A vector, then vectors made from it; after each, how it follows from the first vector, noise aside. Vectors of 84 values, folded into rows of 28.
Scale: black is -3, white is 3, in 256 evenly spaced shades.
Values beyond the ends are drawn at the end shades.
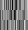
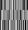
wrapped around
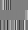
partly zeroed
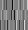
partly zeroed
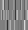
partly zeroed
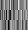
wrapped around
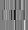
partly zeroed
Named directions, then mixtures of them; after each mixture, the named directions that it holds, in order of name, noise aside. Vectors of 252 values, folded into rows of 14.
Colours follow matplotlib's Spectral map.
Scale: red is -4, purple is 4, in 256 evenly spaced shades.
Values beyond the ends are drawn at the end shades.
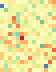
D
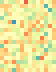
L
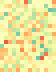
D, L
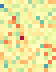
D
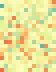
D, L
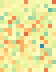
D, L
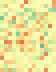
D, L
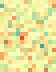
D, L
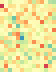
D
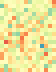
D, L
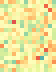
L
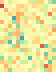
D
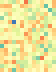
L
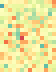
D, L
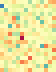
D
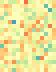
L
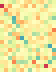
D, L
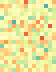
L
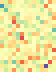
D, L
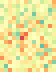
D, L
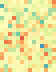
D, L
